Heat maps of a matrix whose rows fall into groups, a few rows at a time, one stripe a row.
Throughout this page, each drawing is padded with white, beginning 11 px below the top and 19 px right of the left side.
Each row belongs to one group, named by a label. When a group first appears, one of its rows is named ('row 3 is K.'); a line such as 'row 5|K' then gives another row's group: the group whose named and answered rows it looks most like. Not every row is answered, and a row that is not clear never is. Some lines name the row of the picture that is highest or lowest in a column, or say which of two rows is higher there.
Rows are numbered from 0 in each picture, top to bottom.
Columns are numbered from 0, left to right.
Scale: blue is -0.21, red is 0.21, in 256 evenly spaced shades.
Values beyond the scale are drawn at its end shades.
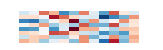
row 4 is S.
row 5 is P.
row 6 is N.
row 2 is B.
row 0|N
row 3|N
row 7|N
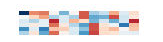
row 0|N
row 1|N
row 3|P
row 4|B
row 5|B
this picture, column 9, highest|1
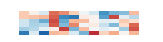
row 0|P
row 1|N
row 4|P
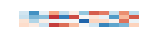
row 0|B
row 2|B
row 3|P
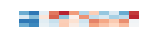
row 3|B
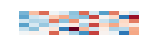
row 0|N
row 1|P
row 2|S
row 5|P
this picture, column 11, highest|1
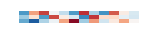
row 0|N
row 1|B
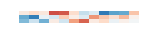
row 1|B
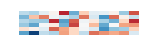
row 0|P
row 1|N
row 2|S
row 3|S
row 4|P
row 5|B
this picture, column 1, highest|1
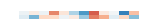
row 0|P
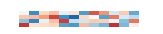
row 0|B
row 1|N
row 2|P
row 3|N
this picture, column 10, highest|0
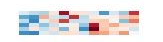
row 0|P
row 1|S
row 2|P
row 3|B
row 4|B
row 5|B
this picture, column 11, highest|0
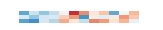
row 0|S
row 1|B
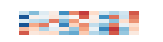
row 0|S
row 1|N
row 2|S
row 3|N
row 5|N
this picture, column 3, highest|2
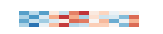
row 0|S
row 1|P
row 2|S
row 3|P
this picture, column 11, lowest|0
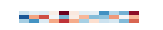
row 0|P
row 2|P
